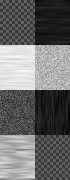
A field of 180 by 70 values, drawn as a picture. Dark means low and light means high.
It is made of 4 by 2 panels. Panel 1,1: low, checkered. Panel 1,2: very low, streaked across, faint in contrast. Panel 2,1: very high, streaked across, faint in contrast. Panel 2,2: high, fine-grained. Panel 3,1: low, fine-grained. Panel 3,2: very low, streaked downward, faint in contrast. Panel 4,1: high, streaked across. Panel 4,2: low, checkered.
